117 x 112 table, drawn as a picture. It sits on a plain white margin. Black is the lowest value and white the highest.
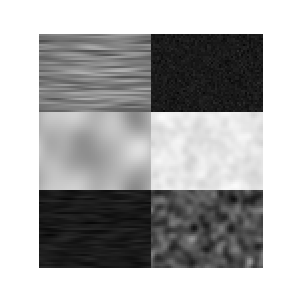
It is made of 3 by 2 panels. Panel 1,1: middling, streaked across. Panel 1,2: very low, fine-grained, faint in contrast. Panel 2,1: high, smooth. Panel 2,2: very high, blotchy, faint in contrast. Panel 3,1: very low, streaked across, faint in contrast. Panel 3,2: low, blotchy.
